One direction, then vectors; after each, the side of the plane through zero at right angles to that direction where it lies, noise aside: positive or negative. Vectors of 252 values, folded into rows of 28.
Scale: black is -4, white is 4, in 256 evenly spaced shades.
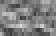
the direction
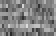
positive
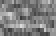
positive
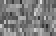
negative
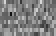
negative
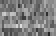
positive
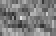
negative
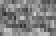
negative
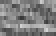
positive
